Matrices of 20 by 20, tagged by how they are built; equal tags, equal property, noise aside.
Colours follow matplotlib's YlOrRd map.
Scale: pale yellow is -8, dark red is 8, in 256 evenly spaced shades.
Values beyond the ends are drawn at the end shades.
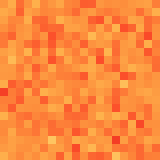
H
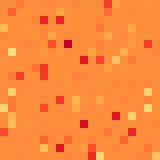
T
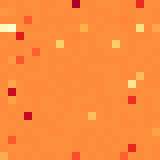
T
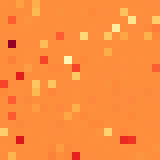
T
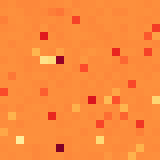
T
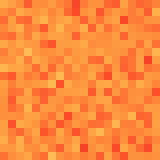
H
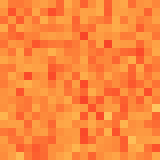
H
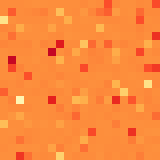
T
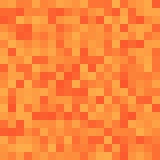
H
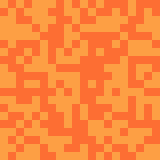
H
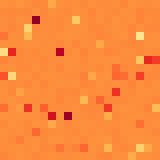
T
